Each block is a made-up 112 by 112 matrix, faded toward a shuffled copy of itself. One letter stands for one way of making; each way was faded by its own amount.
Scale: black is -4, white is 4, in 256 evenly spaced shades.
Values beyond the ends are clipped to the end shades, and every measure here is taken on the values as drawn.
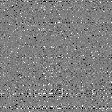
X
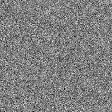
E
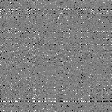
X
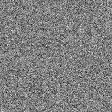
E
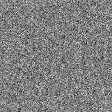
E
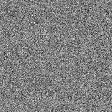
E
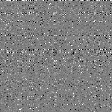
X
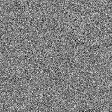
E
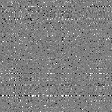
X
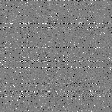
X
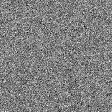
E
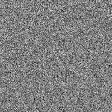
E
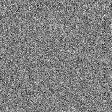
E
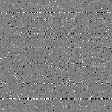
X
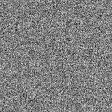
E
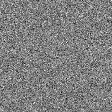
E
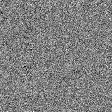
E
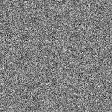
E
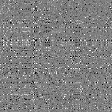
X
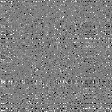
X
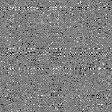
X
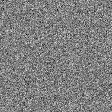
E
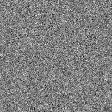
E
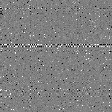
X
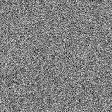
E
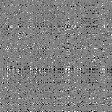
X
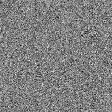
E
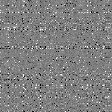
X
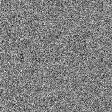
E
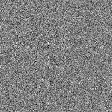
E
